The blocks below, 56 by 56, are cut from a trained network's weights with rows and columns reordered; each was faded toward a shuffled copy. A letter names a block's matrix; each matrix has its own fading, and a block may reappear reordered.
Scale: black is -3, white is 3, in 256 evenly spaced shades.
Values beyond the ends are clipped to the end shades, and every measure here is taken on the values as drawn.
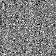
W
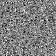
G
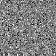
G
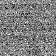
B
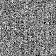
W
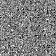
W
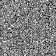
W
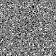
G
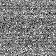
B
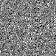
G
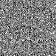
W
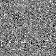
G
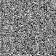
W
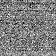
B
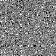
G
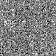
W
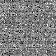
B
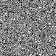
G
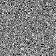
G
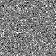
G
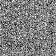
W
